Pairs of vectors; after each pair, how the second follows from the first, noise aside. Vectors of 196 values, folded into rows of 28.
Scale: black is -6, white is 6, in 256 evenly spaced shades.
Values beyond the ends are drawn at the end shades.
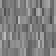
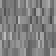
copied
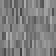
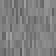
shrunk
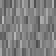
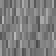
copied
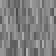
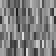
scaled up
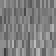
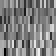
scaled up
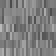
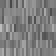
copied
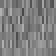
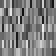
scaled up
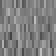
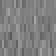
shrunk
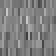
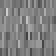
copied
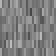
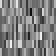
scaled up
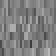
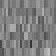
copied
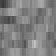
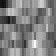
scaled up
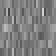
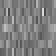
copied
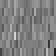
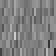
copied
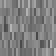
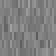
shrunk
